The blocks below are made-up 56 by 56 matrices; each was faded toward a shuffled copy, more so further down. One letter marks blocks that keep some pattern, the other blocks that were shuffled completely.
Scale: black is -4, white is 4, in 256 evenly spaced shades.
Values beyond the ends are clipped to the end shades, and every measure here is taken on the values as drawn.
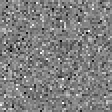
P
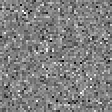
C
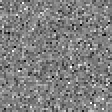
C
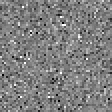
C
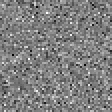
P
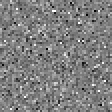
C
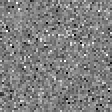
C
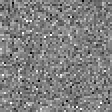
P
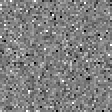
P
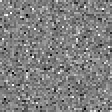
C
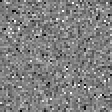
P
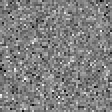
C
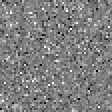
C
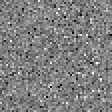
C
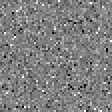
C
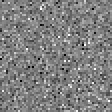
P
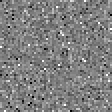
C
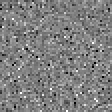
C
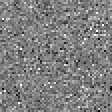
P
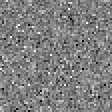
C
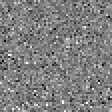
C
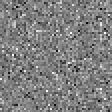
P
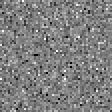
C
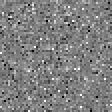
P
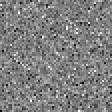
C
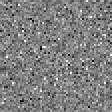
C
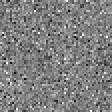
C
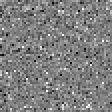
P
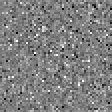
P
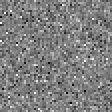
C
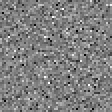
C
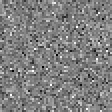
P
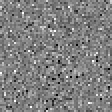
P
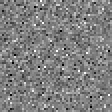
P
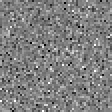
C
